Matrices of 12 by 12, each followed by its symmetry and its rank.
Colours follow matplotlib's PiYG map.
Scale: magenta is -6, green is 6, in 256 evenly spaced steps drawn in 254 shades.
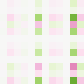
neither, rank one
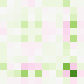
symmetric, rank two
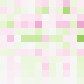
neither, rank two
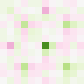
symmetric, rank two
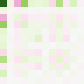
symmetric, rank two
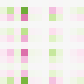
neither, rank one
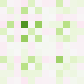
symmetric, rank two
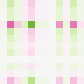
neither, rank one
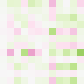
neither, rank two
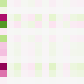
neither, rank one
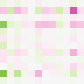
neither, rank two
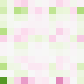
neither, rank two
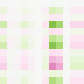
neither, rank one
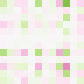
neither, rank two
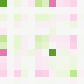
symmetric, rank two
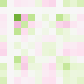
symmetric, rank two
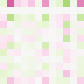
neither, rank two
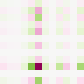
neither, rank one
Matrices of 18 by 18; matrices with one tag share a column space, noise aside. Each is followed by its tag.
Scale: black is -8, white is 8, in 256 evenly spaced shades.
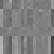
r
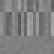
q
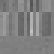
q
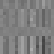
r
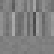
q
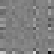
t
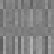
r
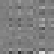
t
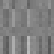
r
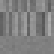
q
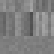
q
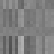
r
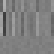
q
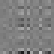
t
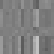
r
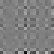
t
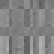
r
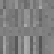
r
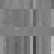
r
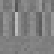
q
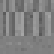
q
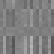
r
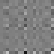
t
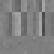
q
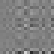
t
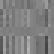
r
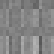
r
